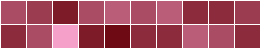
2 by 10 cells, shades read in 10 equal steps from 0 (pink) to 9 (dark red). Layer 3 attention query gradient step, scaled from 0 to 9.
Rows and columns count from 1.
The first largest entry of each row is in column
3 5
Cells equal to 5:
5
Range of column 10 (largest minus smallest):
1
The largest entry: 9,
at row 2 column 5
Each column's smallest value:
5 5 0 5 4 5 4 4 5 6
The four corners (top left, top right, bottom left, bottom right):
5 6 7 7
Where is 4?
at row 1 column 5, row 1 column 7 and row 2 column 8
